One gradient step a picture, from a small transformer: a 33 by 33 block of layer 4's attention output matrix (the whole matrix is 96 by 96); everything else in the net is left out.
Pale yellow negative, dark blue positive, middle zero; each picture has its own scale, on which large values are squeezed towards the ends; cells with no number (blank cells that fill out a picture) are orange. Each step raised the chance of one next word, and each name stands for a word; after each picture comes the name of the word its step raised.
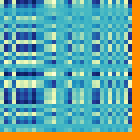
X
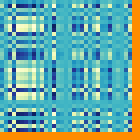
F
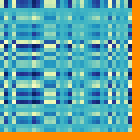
X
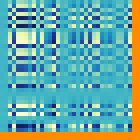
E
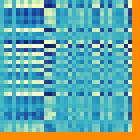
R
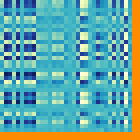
X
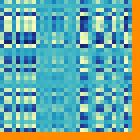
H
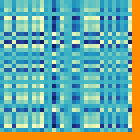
H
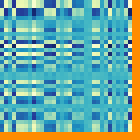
R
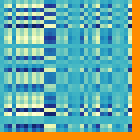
E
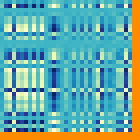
F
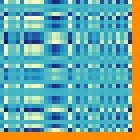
H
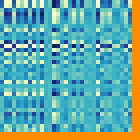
R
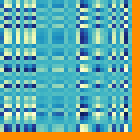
E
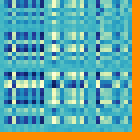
X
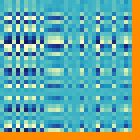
H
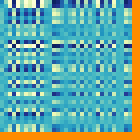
R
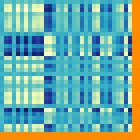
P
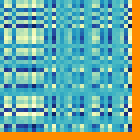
E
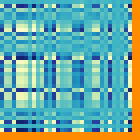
F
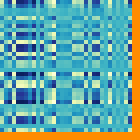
X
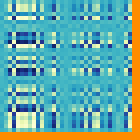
H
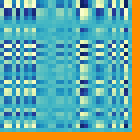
R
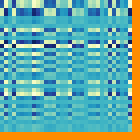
R
